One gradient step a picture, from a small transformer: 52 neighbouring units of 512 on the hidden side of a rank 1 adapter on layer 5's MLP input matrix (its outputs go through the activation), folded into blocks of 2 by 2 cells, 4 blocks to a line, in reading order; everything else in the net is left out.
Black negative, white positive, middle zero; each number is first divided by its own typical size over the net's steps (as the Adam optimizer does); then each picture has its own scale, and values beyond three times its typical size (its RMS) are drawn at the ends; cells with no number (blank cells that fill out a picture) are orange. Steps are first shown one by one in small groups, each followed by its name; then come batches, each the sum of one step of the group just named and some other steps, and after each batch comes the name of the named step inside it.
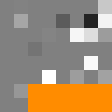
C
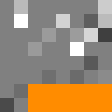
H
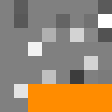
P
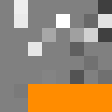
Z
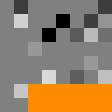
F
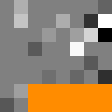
H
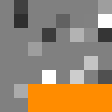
C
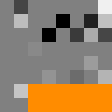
F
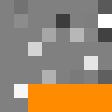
P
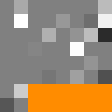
H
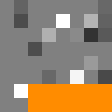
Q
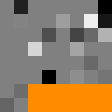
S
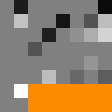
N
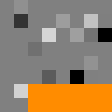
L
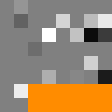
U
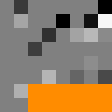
N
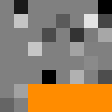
S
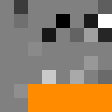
U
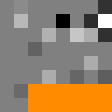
L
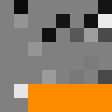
N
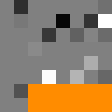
U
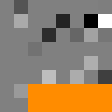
U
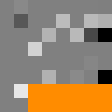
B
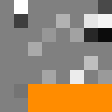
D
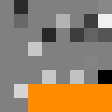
B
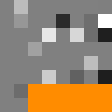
B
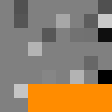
B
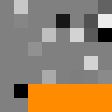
D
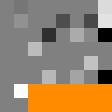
B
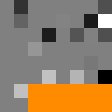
B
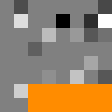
D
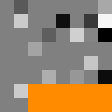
B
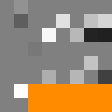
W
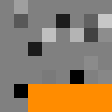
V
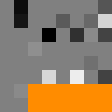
W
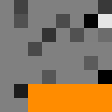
V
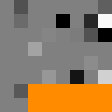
V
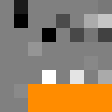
W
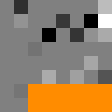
V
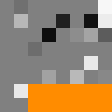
W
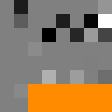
V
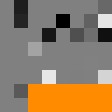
V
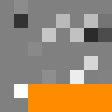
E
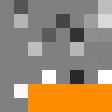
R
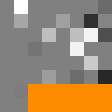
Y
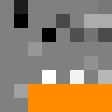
E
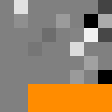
Y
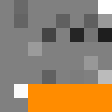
E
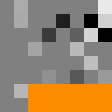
Y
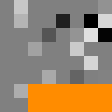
Y
